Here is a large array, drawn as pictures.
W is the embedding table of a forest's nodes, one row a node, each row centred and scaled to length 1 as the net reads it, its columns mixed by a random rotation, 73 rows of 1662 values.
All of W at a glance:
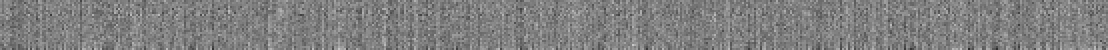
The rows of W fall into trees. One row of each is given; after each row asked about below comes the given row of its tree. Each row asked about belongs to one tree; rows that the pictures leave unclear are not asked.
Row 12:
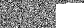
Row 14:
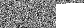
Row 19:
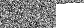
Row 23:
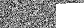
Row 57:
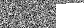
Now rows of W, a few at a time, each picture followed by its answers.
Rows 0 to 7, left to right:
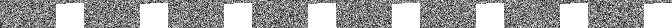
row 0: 23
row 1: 19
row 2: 14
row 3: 14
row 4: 57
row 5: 23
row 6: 12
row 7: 19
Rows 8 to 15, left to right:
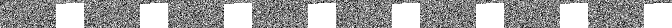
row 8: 57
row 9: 12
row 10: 57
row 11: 19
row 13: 14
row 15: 19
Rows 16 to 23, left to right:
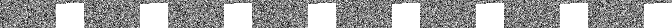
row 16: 14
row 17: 19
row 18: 19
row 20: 12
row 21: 23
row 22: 23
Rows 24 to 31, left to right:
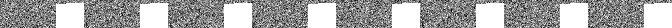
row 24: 57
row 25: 14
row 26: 14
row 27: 23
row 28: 12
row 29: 14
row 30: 12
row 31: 23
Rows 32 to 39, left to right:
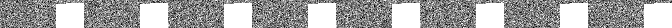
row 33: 23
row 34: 57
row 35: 14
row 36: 57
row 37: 57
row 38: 19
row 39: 12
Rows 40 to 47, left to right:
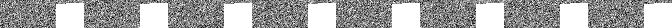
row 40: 57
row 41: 14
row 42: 57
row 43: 57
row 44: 23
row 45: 57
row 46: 23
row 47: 14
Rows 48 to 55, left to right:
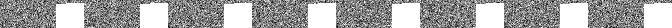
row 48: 14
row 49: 12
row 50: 23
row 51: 23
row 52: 23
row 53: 19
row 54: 23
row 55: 14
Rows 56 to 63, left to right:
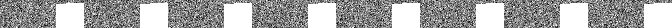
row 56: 12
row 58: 14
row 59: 14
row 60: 12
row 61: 14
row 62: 23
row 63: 14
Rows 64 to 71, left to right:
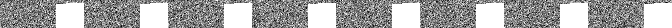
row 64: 57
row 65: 57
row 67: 14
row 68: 57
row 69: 57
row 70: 57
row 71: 19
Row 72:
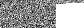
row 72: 57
